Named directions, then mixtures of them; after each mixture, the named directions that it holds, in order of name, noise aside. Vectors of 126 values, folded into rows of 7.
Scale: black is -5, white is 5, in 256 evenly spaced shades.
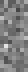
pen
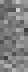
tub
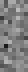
pen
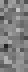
pen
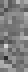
pen, tub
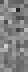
pen, tub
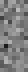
pen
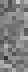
pen, tub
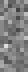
pen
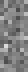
pen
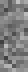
pen, tub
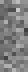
tub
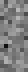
pen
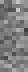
tub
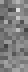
pen, tub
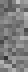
pen, tub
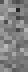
pen, tub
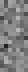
pen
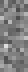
pen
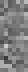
pen, tub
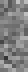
pen, tub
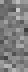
tub
